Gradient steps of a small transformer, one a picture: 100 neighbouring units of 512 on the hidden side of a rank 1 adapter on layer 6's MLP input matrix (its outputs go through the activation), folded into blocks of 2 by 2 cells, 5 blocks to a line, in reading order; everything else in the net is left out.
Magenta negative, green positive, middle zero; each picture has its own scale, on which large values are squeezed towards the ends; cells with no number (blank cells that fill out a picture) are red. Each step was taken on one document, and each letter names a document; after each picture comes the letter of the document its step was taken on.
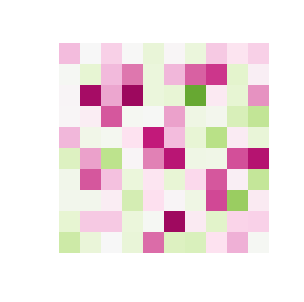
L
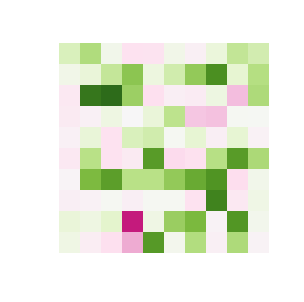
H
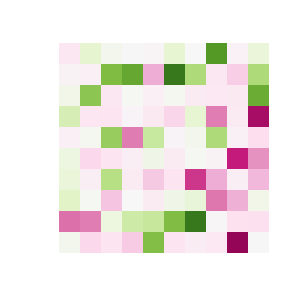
H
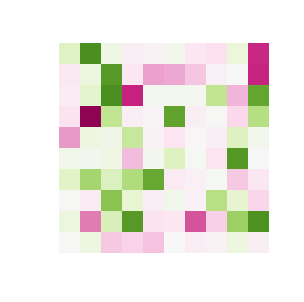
H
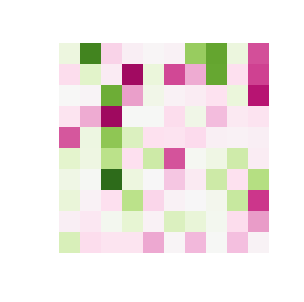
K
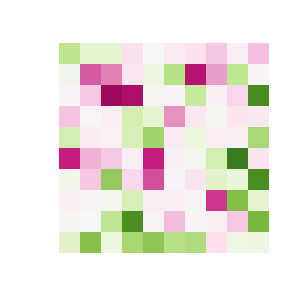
L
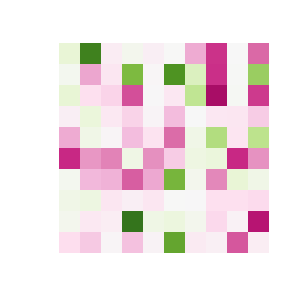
L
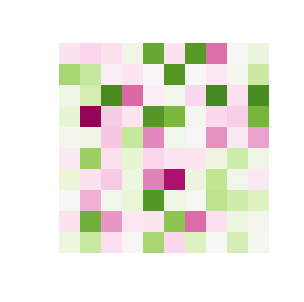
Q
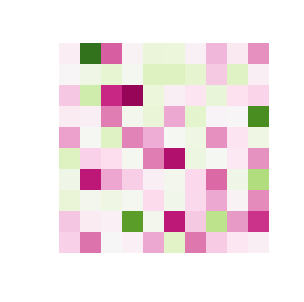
K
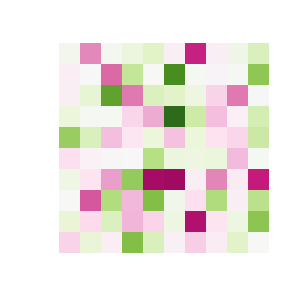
Q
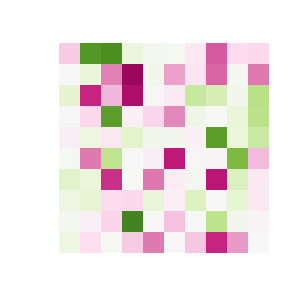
L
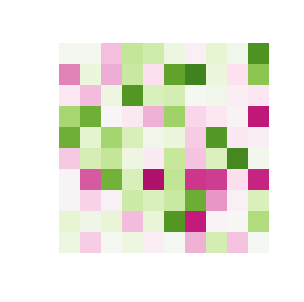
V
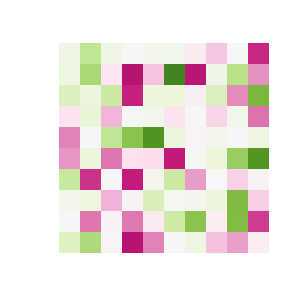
K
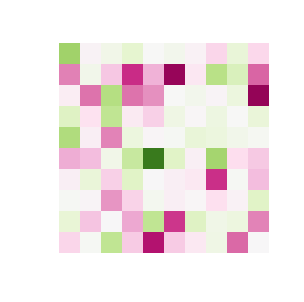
H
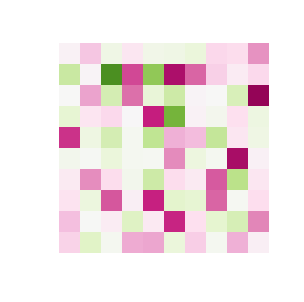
H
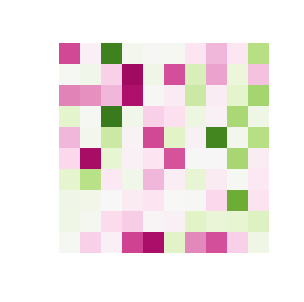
L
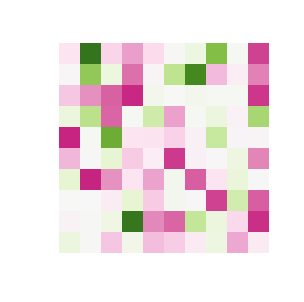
K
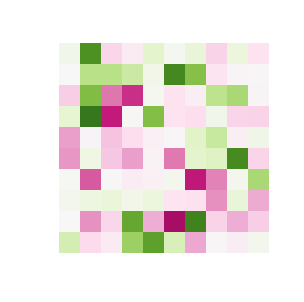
K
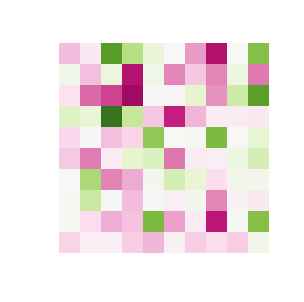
L
